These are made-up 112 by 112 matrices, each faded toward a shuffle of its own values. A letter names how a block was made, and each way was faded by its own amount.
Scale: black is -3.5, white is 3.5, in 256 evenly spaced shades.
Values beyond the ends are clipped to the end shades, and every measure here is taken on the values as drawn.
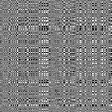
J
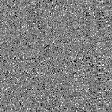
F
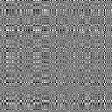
J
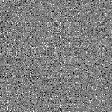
F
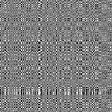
J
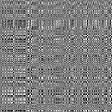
J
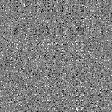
F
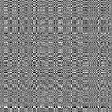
J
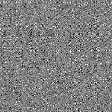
F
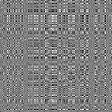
J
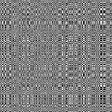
J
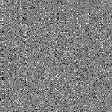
F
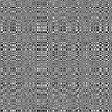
J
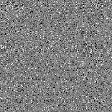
F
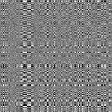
J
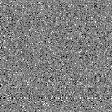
F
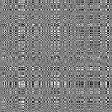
J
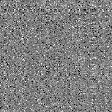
F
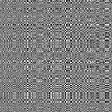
J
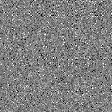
F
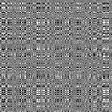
J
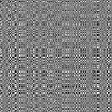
J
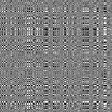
J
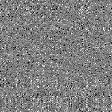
F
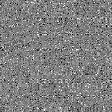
F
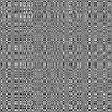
J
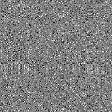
F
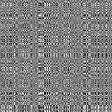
J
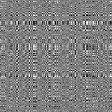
J
